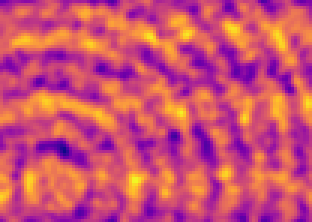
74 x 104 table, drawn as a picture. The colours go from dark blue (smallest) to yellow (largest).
Histogram: bell-shaped. Rings: centred on the bottom left. Lone odd cells: none. Grain: blotchy. Stripes: horizontal, repeating 3 times.
